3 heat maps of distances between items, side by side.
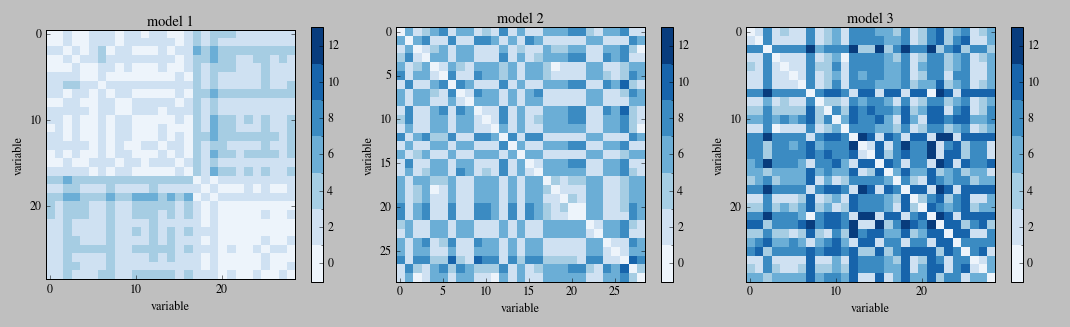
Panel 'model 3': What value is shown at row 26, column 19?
2
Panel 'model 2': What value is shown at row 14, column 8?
2
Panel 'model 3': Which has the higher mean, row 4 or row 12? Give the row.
12
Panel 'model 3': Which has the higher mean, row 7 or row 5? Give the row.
7
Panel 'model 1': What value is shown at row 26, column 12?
4
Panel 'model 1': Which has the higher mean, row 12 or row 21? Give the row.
12
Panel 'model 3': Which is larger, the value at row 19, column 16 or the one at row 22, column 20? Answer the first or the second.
the second
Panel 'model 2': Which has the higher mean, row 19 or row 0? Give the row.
0
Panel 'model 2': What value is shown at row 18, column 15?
6
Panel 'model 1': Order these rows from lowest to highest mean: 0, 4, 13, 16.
4, 0, 13, 16
